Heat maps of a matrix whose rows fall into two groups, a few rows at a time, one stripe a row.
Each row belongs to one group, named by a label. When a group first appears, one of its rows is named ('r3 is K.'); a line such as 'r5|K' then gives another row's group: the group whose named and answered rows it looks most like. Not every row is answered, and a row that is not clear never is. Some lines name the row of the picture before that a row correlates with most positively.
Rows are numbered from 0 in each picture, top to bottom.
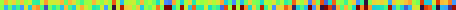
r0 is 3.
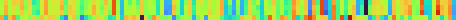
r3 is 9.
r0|3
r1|3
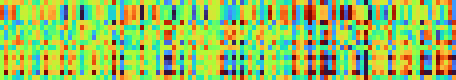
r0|3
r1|9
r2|9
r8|3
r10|3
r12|3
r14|3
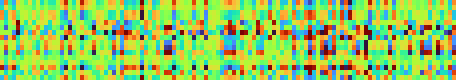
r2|9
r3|9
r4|3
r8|3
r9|3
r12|9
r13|9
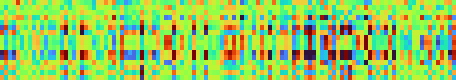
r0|3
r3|3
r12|3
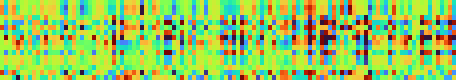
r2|9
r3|3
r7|3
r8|3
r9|3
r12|3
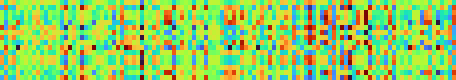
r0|9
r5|9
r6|3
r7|9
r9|3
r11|9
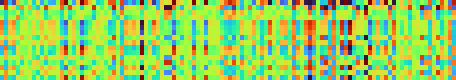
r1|3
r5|9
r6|9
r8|9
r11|3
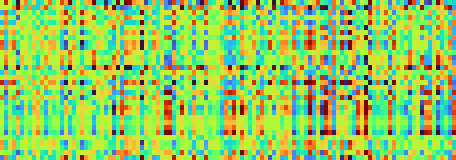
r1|3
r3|3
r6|9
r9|9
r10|3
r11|3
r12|3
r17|3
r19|9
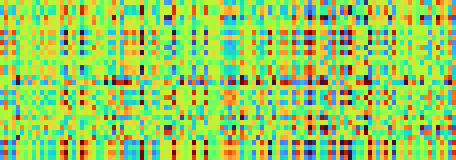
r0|3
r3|3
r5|9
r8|9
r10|9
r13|9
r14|9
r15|3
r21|3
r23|3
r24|9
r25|3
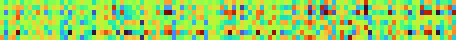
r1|3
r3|3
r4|9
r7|9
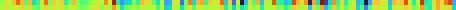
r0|3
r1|3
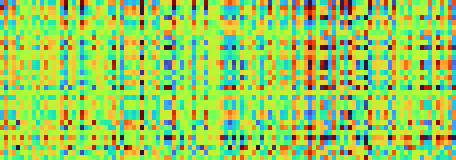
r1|9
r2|9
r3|3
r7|3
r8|9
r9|3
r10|9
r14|9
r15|3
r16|9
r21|3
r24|3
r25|9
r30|9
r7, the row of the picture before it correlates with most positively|1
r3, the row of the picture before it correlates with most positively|1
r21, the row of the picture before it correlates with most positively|1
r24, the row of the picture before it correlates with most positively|1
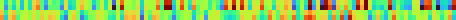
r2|9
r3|9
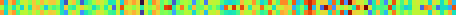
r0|9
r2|9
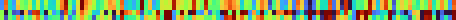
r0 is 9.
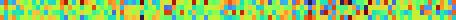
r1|3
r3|9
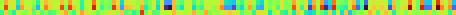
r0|3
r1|3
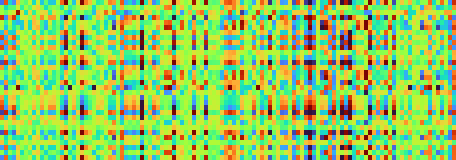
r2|3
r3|9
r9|9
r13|9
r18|3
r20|9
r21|9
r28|9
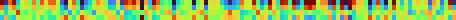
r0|9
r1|9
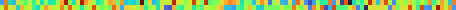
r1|3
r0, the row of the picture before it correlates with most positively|3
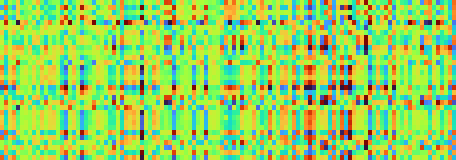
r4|3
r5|3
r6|9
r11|9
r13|9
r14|9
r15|9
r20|3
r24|9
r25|9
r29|3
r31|9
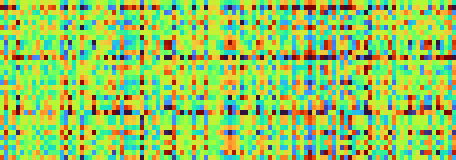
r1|9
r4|3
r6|3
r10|9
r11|3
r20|3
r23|9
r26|3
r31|9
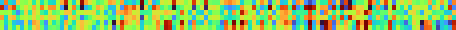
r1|9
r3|9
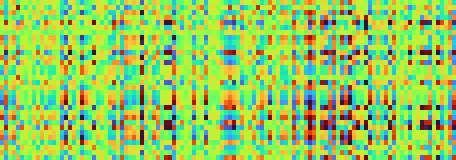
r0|9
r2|9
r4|3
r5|3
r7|9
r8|9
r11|9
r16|3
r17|9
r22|9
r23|9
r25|3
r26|9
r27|9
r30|9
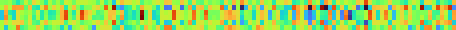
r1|3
